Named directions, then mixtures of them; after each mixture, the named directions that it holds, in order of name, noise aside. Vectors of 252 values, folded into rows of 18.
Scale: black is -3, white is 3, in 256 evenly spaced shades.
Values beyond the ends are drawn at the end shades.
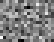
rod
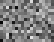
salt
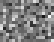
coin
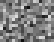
coin, rod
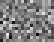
coin, salt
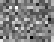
rod, salt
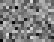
salt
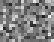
coin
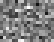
rod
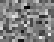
coin, rod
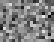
coin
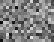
salt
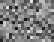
salt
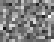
coin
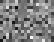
rod, salt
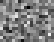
coin, rod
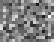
coin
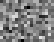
coin, rod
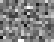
rod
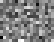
rod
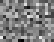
rod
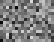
salt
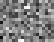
rod, salt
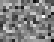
coin, salt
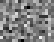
coin, rod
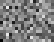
salt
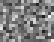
coin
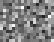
coin
